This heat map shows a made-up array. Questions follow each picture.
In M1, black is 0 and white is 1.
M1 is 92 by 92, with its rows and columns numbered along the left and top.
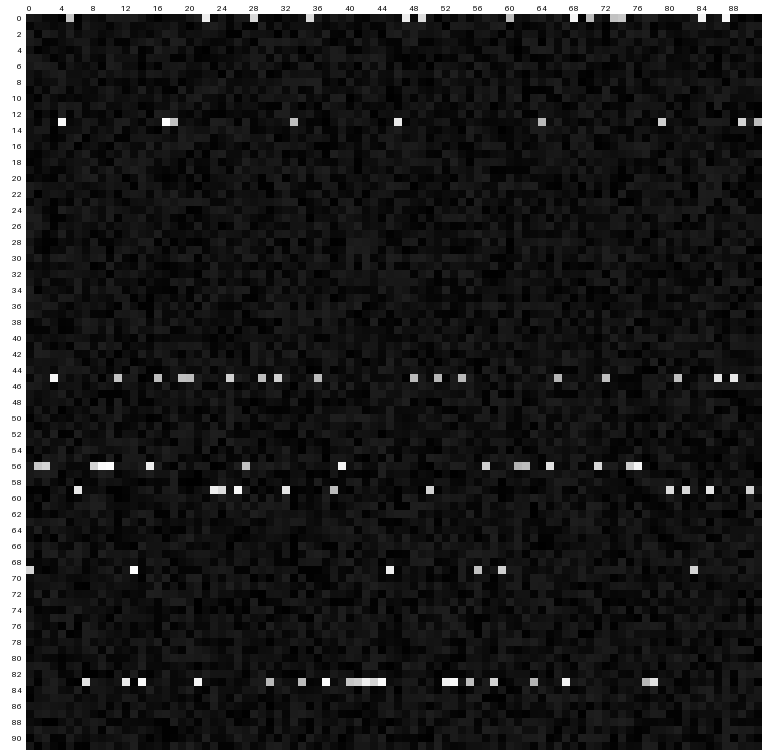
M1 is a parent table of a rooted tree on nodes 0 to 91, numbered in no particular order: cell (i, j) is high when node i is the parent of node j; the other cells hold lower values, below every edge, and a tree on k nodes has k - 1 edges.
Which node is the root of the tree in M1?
69
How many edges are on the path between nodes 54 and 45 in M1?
1
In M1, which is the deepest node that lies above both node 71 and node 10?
56
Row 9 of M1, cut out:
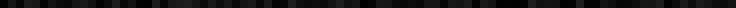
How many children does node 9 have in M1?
0
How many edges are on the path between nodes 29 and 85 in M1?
4
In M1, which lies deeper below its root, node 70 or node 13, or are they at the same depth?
node 70
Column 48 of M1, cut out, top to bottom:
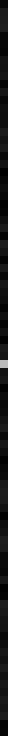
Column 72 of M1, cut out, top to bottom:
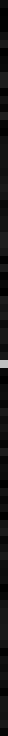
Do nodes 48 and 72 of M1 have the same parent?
yes
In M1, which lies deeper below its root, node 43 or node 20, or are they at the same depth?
the same depth
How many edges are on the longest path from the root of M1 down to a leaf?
2
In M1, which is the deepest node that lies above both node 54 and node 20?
45
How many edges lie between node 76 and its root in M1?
2
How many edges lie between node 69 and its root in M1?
0
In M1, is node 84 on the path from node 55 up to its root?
no
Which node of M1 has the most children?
83
